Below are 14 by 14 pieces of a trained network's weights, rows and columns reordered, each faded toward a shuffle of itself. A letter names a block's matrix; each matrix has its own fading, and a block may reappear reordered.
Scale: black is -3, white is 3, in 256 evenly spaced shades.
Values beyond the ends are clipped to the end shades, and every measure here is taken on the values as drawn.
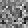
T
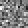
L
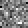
L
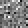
L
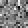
T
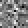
T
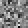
T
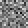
L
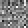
T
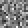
L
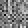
T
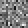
L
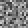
T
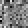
T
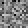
L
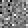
L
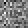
T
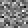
T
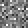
L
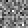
L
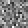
L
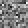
L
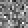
L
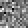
T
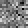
L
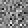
T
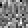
T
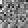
L
